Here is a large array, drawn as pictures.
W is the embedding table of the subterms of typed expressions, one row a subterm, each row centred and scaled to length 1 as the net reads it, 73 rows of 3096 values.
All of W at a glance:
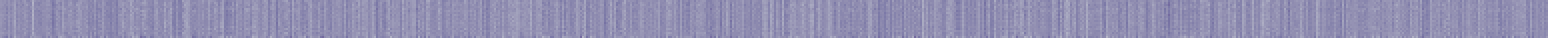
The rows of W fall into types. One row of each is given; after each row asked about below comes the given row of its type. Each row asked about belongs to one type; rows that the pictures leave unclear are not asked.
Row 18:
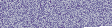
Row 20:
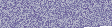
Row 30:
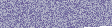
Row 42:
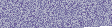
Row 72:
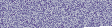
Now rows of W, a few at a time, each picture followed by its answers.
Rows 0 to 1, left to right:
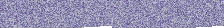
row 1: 20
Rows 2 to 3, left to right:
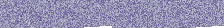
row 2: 30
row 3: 30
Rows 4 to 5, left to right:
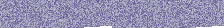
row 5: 30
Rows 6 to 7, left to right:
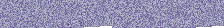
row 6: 42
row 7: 20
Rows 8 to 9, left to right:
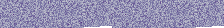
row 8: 42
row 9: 42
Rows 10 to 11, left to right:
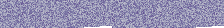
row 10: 30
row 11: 18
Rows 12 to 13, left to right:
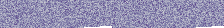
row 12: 30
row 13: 72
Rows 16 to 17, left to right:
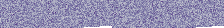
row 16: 72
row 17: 18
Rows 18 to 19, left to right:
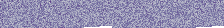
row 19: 20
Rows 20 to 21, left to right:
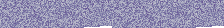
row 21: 20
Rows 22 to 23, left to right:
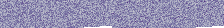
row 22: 30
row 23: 42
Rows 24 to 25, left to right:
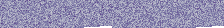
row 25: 20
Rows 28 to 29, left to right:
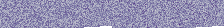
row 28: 20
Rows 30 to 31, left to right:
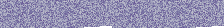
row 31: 30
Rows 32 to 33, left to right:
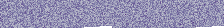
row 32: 18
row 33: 42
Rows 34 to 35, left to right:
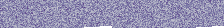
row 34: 72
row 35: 20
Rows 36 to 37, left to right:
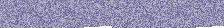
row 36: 30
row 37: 20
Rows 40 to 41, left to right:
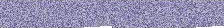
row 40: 42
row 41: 72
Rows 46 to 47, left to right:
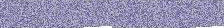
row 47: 30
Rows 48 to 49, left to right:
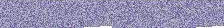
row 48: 42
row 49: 20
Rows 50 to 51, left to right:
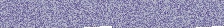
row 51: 72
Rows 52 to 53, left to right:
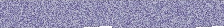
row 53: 20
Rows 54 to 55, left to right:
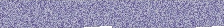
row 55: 42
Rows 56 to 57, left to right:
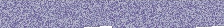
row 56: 20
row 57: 18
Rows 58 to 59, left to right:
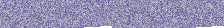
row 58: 20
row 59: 30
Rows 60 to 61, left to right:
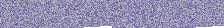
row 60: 72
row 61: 18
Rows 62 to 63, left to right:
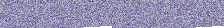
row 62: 42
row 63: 72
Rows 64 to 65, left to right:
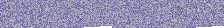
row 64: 18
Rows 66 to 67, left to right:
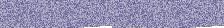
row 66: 30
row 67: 30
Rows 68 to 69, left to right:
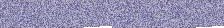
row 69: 20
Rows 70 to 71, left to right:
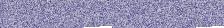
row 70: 18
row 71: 30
